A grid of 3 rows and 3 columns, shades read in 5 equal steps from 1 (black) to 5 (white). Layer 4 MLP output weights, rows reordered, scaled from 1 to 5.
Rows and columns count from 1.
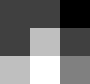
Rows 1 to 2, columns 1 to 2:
2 2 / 2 4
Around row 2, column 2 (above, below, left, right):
2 5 2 2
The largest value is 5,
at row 3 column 2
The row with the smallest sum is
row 1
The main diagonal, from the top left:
2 4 3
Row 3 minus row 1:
2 3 2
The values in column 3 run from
1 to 3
